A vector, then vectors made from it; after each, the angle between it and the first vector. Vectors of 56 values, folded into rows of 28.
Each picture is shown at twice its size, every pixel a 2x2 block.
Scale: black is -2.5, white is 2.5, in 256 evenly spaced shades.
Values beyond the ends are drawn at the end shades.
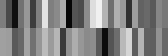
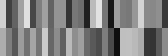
partly aligned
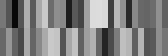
nearly parallel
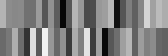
orthogonal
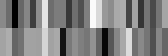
nearly parallel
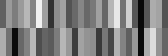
orthogonal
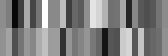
nearly parallel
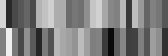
partly aligned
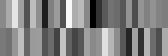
nearly opposite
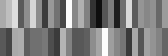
nearly opposite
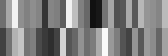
nearly opposite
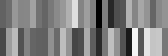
partly opposed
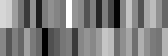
partly opposed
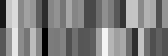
partly opposed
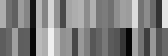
orthogonal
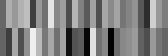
orthogonal
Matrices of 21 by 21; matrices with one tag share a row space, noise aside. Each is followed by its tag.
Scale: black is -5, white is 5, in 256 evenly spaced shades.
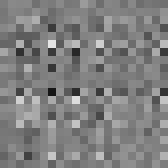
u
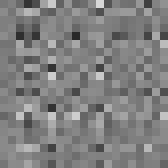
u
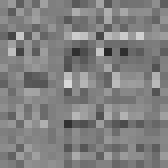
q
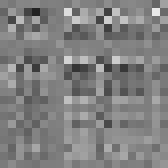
q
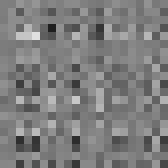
u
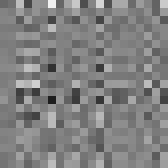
u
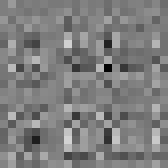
q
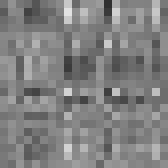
q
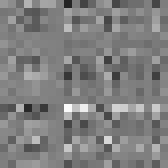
q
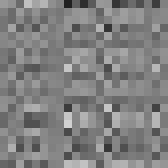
q
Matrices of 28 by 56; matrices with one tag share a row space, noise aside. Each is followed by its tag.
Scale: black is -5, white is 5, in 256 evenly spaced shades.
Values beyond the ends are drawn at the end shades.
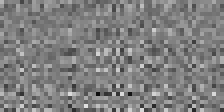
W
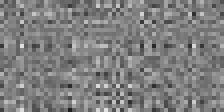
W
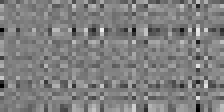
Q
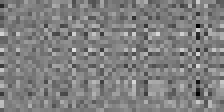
Q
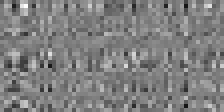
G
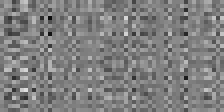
G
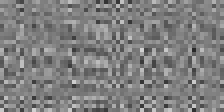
W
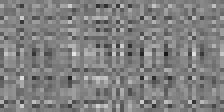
W
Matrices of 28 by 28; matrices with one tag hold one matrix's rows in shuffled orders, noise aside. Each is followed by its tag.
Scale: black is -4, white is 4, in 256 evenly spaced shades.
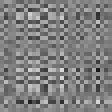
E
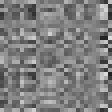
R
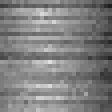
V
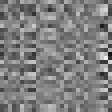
R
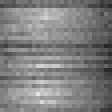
V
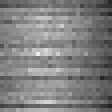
V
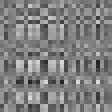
E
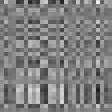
E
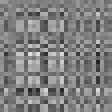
E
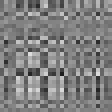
E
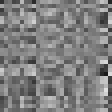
R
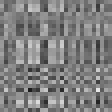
E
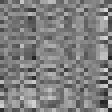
R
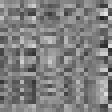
R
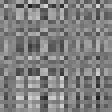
E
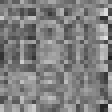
R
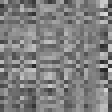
R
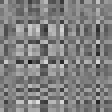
E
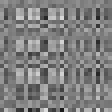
E
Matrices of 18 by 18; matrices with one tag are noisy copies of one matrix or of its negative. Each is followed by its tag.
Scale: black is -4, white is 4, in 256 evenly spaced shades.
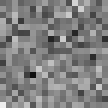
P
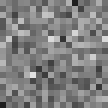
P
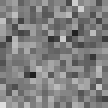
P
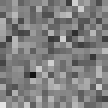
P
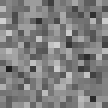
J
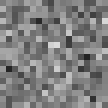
J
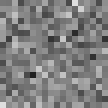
P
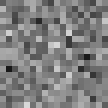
J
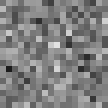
J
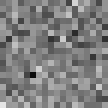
P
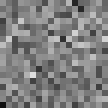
P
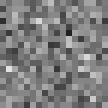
J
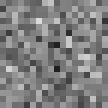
J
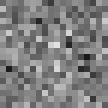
J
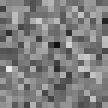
J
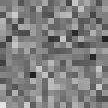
P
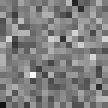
P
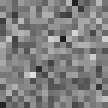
P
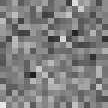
P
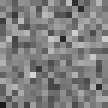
P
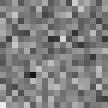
P
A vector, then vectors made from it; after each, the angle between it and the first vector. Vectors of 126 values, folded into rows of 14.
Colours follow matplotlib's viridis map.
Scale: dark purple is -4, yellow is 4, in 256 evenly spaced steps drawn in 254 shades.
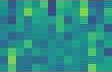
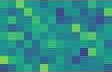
orthogonal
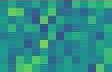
partly opposed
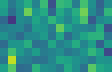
nearly parallel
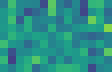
nearly opposite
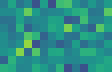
partly aligned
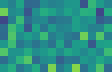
orthogonal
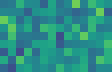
partly opposed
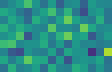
partly opposed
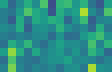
nearly parallel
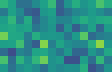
partly opposed
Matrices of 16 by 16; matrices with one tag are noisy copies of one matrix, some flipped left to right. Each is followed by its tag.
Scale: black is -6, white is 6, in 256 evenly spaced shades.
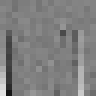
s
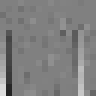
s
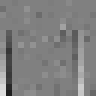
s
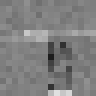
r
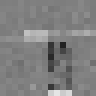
r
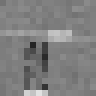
r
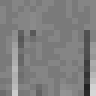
s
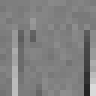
s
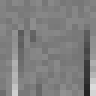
s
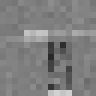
r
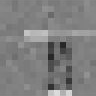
r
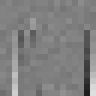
s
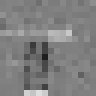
r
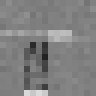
r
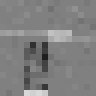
r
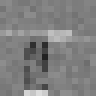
r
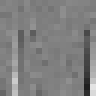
s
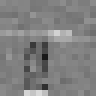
r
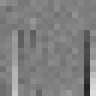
s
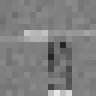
r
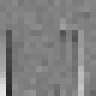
s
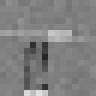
r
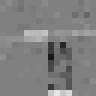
r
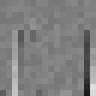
s
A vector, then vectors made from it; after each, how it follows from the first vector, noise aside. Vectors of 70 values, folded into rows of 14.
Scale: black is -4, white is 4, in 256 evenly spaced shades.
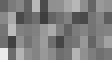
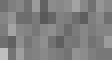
shrunk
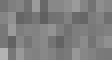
shrunk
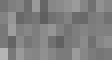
shrunk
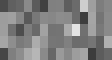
wrapped around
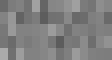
shrunk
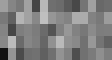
negated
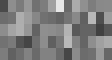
wrapped around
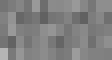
shrunk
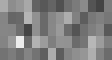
wrapped around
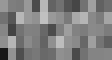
negated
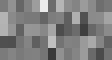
wrapped around
